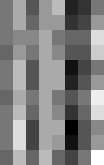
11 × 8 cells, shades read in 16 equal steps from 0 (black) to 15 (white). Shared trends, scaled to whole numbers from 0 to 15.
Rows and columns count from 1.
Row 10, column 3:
4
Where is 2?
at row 1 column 6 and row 6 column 6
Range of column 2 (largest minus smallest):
5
